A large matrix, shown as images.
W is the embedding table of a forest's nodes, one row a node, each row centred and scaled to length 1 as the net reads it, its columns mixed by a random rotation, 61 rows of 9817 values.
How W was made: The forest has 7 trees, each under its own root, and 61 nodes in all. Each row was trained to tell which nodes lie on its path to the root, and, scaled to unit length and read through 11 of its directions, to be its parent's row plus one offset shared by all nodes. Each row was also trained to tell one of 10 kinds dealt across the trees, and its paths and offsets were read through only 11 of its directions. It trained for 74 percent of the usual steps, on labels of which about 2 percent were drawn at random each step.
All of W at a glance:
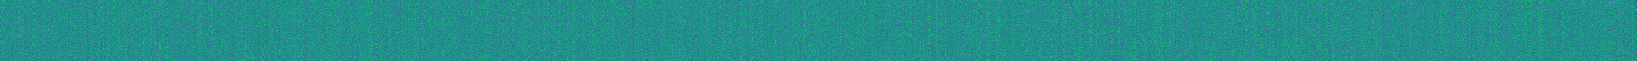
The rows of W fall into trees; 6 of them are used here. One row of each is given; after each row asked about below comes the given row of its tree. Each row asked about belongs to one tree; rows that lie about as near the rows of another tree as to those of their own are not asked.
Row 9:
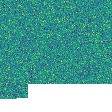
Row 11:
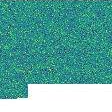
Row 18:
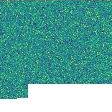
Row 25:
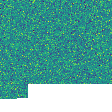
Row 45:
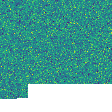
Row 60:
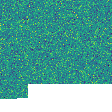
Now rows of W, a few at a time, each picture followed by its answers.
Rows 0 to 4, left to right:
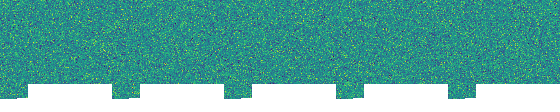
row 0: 18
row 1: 45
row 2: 18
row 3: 25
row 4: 25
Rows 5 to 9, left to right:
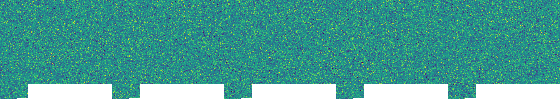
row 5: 45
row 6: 18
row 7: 18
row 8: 25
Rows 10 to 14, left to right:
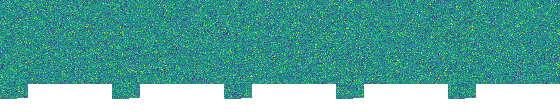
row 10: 18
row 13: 60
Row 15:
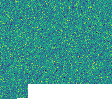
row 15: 11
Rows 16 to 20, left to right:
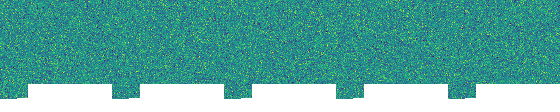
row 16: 18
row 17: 11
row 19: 18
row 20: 45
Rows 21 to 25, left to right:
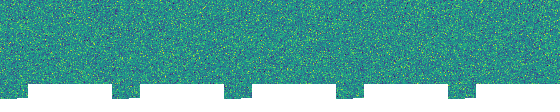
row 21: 60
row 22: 45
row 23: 11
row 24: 45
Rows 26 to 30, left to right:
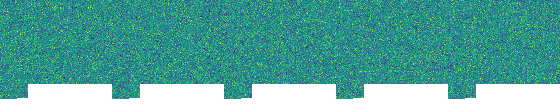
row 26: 11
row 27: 60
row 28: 25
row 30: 18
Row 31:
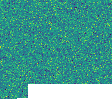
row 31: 11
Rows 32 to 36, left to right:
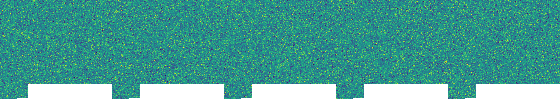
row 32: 25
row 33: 11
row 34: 60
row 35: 60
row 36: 18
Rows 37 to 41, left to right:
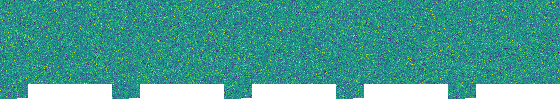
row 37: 11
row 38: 45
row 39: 25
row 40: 18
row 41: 11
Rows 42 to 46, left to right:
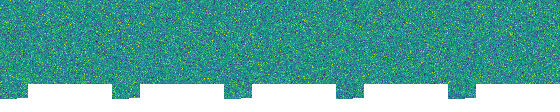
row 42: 45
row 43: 18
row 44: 25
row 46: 45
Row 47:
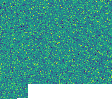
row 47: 25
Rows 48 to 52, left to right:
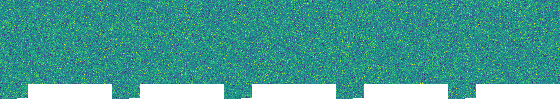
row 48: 45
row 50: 9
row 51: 11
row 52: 18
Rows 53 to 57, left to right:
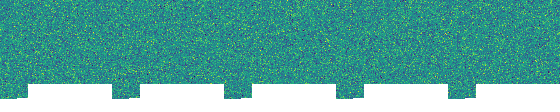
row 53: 9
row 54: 11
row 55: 45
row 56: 45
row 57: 25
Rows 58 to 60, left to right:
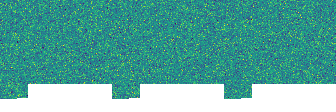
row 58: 25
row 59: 45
